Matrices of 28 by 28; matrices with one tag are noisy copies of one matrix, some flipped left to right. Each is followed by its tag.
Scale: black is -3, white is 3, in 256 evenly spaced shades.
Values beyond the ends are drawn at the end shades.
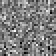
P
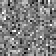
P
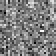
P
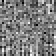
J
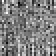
J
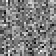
P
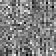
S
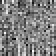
J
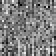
J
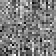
S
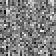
P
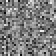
P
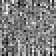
J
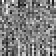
J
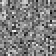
P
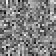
P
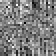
S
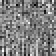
J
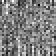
J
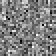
P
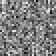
P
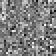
P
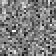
P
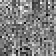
S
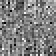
S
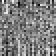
J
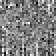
J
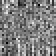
J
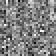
P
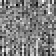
J
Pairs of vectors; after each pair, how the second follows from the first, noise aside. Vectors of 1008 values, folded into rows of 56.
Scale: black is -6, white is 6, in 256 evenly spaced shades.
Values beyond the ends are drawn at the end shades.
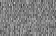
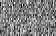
scaled up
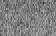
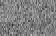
wrapped around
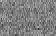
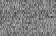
wrapped around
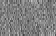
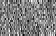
scaled up
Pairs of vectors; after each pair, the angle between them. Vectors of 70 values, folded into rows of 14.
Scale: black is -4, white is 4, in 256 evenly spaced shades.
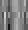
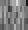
partly aligned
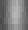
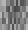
partly opposed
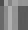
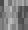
nearly parallel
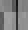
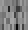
partly aligned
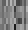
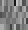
partly opposed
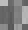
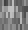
partly opposed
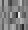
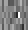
nearly parallel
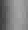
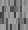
orthogonal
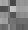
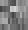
nearly parallel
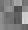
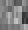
nearly opposite
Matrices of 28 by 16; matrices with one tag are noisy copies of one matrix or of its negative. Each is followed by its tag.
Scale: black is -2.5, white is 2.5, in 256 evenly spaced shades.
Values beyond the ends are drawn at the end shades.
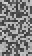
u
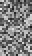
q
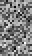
q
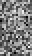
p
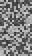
q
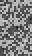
q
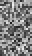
q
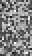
p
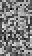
p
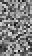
u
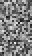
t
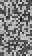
t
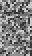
p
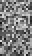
p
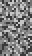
u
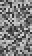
q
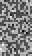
u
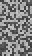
u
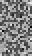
u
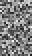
q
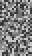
u
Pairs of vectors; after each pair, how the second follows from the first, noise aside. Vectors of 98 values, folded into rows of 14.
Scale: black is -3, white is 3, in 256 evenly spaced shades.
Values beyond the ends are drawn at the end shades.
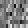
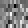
sign-scrambled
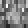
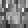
copied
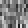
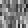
copied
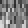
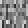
sign-scrambled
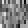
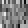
copied
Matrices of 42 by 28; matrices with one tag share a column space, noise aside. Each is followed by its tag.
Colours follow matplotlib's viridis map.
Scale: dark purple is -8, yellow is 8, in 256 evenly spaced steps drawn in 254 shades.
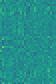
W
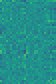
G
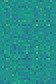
G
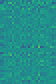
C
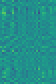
W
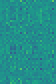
G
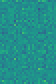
G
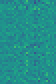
C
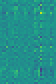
W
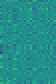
G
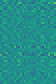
C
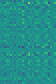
C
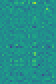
C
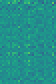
C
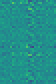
C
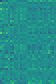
G
